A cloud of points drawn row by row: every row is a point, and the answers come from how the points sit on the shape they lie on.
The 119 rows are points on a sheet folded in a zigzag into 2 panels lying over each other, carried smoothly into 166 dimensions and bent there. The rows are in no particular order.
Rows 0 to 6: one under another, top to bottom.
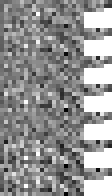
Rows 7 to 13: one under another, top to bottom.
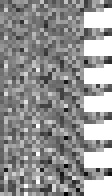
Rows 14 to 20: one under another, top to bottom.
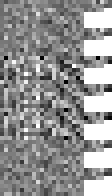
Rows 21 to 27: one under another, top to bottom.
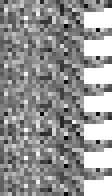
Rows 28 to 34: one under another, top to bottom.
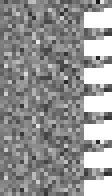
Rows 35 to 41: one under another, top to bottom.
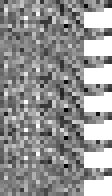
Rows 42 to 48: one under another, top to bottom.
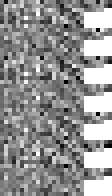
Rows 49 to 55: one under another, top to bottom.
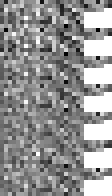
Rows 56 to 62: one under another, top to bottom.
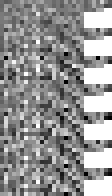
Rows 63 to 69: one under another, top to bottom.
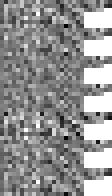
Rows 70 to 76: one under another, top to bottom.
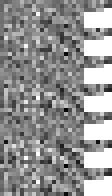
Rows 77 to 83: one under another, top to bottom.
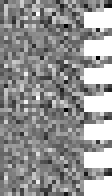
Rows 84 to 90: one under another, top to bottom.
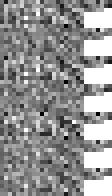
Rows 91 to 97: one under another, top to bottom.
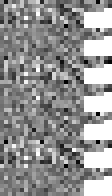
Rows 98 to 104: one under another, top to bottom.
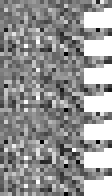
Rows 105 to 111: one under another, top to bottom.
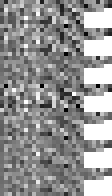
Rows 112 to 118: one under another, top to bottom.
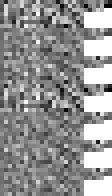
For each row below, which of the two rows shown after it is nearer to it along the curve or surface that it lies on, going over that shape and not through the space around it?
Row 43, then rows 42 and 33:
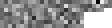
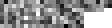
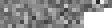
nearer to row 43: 33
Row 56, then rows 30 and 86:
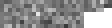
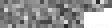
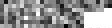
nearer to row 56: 86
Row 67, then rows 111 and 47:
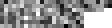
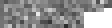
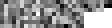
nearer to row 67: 47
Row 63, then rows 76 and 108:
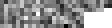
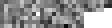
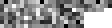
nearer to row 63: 76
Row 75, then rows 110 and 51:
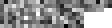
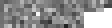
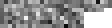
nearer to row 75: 51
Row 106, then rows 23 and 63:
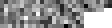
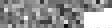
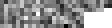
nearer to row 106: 23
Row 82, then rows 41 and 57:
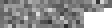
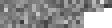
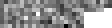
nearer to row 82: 57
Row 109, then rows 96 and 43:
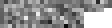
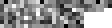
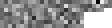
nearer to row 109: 96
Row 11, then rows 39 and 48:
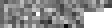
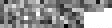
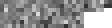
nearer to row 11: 39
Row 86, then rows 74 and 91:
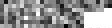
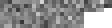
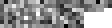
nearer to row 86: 91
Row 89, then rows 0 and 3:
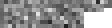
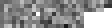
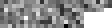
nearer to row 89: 0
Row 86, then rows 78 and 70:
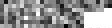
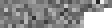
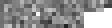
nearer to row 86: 70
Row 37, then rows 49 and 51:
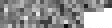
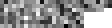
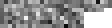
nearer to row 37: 49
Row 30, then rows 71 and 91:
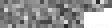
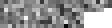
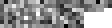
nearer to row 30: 71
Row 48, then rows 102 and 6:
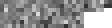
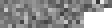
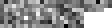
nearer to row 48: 102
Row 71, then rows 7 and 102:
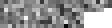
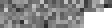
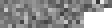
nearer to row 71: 102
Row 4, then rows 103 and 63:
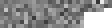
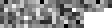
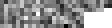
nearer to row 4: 103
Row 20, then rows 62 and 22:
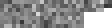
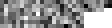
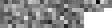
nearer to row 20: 22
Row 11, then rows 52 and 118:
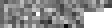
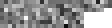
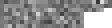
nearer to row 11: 118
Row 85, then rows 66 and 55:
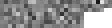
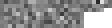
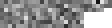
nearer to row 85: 66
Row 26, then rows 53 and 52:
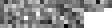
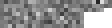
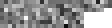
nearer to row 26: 53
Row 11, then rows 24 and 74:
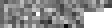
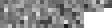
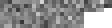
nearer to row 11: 74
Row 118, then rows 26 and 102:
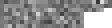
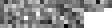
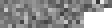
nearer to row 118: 26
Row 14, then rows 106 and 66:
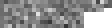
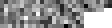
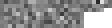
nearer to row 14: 66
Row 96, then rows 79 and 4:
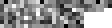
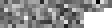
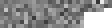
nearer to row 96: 79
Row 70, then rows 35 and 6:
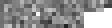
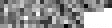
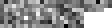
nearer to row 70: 6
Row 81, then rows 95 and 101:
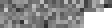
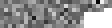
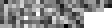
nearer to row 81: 95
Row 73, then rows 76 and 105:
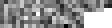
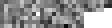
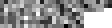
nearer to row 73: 76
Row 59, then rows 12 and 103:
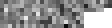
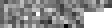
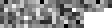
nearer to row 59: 103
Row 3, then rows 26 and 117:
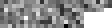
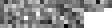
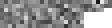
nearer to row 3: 117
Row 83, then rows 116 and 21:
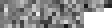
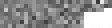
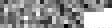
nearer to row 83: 21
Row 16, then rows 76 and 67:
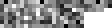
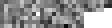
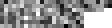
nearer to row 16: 67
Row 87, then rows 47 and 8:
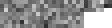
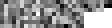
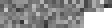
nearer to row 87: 8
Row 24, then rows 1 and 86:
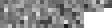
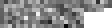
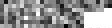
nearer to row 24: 86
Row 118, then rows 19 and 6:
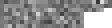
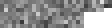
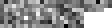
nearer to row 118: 6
